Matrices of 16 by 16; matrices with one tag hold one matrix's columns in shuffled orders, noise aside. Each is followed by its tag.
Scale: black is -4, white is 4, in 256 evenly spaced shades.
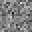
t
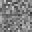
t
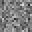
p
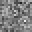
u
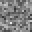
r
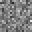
u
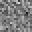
t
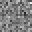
t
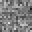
r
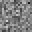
u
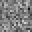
r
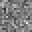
r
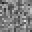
u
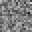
t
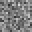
p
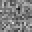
r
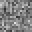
r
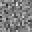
p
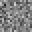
p
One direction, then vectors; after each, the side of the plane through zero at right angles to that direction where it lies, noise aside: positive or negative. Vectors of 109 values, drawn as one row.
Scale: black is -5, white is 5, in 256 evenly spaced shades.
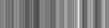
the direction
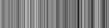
negative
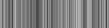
positive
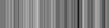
negative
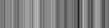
negative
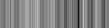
negative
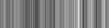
positive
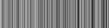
negative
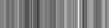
positive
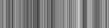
positive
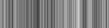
positive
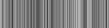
positive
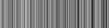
negative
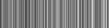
positive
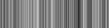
negative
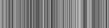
positive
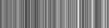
positive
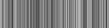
positive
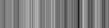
negative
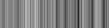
negative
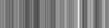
positive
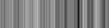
negative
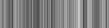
positive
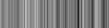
negative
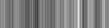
positive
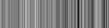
negative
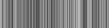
positive
